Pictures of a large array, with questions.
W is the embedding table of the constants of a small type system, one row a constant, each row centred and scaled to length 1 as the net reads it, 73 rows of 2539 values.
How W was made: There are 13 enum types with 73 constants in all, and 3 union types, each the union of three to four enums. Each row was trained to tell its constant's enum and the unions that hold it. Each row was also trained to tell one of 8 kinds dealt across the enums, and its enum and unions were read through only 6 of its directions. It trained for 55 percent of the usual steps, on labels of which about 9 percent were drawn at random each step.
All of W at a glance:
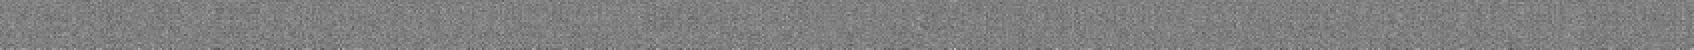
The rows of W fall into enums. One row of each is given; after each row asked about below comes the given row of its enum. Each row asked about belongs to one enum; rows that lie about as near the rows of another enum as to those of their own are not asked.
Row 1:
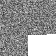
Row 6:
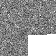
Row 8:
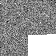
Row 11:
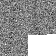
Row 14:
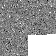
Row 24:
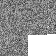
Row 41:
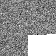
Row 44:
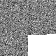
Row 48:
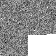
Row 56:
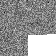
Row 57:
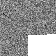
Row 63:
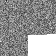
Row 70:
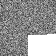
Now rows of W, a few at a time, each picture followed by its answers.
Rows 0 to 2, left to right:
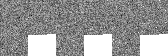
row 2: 24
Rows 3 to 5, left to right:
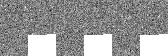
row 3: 48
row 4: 57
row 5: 14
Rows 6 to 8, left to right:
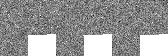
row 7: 41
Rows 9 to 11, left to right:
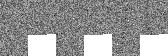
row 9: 1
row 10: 41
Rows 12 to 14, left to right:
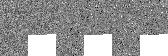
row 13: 6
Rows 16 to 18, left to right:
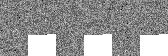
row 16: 11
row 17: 56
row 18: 1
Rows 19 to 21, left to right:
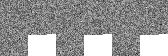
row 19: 56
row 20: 63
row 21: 70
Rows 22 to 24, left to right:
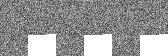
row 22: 6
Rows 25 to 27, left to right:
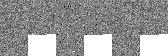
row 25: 48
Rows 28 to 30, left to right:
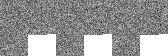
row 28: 56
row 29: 56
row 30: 1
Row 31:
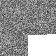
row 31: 24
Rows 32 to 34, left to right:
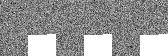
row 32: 41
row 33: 1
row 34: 41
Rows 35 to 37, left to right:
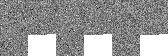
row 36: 6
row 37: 57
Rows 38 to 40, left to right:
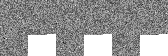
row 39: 63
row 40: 56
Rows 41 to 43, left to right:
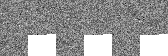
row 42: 56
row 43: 63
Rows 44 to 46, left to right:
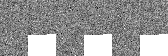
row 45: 6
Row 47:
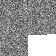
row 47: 57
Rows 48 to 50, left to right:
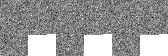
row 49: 70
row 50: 11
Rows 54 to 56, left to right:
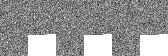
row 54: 11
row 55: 14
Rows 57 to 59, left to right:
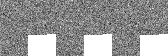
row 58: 70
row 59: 24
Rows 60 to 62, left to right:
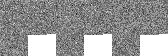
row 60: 1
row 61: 6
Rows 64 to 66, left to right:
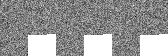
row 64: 41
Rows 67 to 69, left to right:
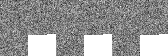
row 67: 11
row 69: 57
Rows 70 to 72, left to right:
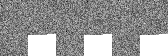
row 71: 63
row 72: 63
